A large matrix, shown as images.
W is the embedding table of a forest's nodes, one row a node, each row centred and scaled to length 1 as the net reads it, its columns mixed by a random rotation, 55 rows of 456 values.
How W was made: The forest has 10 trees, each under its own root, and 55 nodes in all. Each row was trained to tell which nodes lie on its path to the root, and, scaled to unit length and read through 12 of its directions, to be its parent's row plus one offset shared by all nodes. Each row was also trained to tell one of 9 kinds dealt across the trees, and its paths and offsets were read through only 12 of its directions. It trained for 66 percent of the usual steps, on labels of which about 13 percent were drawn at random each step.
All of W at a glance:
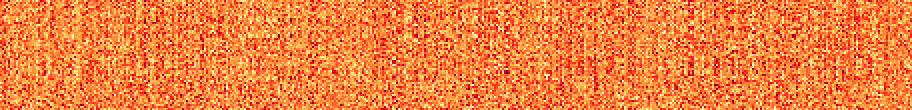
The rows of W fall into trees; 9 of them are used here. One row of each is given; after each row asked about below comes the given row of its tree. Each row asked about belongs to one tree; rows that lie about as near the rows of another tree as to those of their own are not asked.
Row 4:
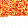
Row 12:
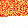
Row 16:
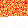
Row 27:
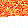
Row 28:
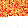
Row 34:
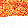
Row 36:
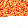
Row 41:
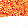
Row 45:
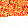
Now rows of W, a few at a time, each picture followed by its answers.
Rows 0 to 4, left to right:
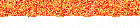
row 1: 45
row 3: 45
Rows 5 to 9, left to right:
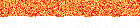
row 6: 28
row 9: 28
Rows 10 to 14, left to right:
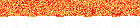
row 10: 27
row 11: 45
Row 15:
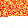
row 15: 16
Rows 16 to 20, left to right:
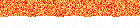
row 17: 28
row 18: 28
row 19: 41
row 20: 12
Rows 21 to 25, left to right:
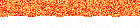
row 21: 27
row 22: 34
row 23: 16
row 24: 27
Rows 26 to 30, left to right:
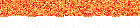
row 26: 34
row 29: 36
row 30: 4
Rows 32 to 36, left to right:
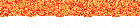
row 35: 36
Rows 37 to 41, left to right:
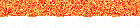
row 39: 28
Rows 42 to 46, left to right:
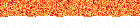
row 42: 27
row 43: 16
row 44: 16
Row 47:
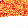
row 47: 34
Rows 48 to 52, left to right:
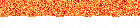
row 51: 4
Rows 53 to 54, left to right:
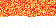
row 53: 45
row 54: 41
